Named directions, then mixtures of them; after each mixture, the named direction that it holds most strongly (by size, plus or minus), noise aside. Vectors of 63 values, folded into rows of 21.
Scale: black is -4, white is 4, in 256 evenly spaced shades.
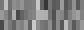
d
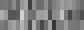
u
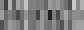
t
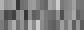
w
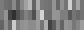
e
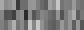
w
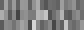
d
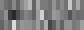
e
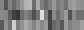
e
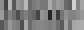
t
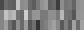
w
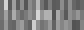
d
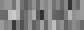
e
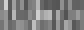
d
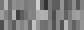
d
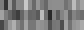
t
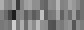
w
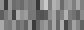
d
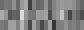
u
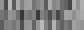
t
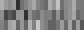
w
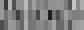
t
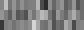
d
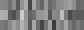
u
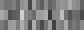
u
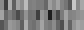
t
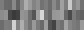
e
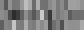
e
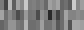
t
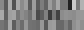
t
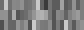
d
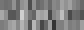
u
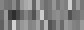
e
